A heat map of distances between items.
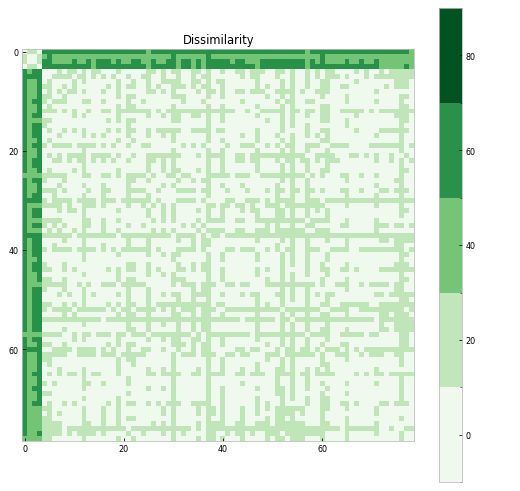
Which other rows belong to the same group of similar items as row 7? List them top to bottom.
4, 5, 6, 8, 9, 10, 11, 12, 13, 14, 15, 16, 17, 18, 19, 20, 21, 22, 23, 24, 25, 26, 27, 28, 29, 30, 31, 32, 33, 34, 35, 36, 37, 38, 39, 40, 41, 42, 43, 44, 45, 46, 47, 48, 49, 50, 51, 52, 53, 54, 55, 56, 57, 58, 59, 60, 61, 62, 63, 64, 65, 66, 67, 68, 69, 70, 71, 72, 73, 74, 75, 76, 77, 78
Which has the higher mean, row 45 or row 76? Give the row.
76
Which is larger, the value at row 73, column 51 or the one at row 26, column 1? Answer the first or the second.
the second
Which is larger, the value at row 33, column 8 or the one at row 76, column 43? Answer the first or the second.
the second
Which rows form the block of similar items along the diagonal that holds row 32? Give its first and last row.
4 to 78
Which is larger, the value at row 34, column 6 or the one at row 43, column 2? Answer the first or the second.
the second
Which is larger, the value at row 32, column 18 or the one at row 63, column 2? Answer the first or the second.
the second
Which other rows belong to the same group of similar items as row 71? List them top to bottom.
4, 5, 6, 7, 8, 9, 10, 11, 12, 13, 14, 15, 16, 17, 18, 19, 20, 21, 22, 23, 24, 25, 26, 27, 28, 29, 30, 31, 32, 33, 34, 35, 36, 37, 38, 39, 40, 41, 42, 43, 44, 45, 46, 47, 48, 49, 50, 51, 52, 53, 54, 55, 56, 57, 58, 59, 60, 61, 62, 63, 64, 65, 66, 67, 68, 69, 70, 72, 73, 74, 75, 76, 77, 78
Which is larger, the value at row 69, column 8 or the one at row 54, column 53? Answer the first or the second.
the second
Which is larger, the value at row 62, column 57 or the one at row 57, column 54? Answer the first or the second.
the second
